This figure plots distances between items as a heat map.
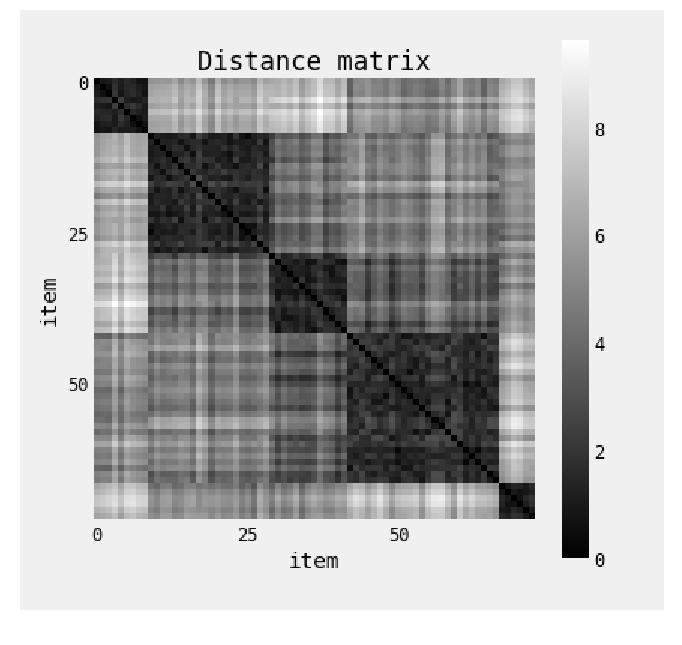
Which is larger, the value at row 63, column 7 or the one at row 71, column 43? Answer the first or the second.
the second
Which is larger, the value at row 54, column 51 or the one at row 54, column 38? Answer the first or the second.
the second
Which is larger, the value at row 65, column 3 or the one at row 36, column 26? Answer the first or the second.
the first
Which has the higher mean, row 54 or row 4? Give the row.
4
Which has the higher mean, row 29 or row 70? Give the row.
70
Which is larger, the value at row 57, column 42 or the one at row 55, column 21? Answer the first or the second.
the second
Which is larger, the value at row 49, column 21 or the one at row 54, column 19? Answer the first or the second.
the first
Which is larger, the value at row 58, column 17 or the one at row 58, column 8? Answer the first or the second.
the first
